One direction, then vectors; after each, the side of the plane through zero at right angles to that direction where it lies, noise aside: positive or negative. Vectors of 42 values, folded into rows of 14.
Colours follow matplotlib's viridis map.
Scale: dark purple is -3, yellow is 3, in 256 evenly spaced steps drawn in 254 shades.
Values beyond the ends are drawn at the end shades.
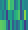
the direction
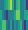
positive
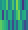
positive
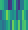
negative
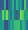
negative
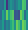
negative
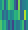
positive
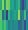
positive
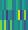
positive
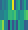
positive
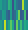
positive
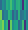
positive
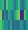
positive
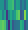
positive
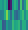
negative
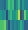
positive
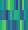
positive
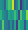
positive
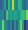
positive
